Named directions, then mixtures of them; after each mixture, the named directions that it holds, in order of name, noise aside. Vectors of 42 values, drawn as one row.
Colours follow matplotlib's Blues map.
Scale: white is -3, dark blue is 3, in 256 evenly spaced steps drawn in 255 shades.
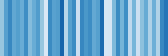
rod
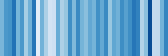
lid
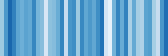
lid, rod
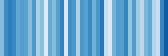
lid, rod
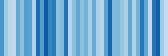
lid, rod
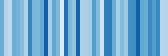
rod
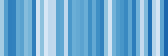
lid, rod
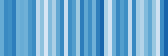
lid, rod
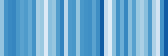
lid, rod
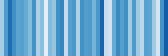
lid, rod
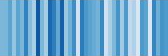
lid, rod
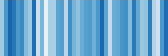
lid, rod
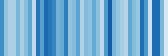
lid, rod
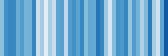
lid, rod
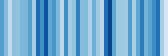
lid, rod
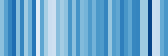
lid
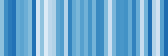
lid, rod
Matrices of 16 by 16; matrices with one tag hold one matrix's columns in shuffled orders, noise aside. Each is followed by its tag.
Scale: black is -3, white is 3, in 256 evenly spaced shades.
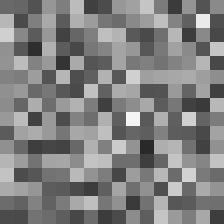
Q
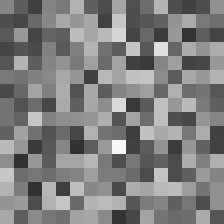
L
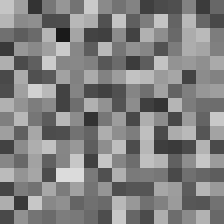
Q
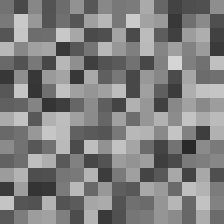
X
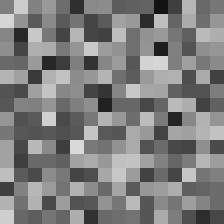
Q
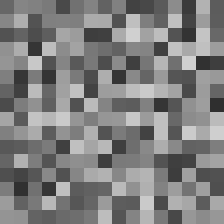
X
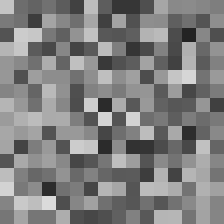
L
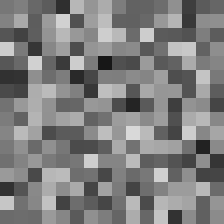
X
